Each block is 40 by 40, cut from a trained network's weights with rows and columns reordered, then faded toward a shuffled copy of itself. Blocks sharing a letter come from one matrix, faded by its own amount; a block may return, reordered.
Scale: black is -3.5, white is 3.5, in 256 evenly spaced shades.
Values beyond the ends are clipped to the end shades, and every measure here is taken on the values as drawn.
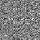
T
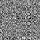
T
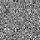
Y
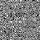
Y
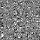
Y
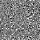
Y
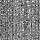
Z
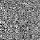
Y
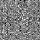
Y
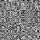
T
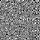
Y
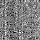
Z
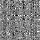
Z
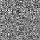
T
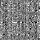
Z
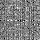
Z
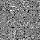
Y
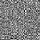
T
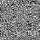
T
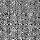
Z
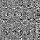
Y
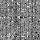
Z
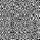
T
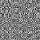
T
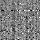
Z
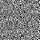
Y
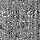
Z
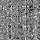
Z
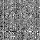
Z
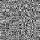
T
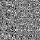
Y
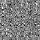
Y
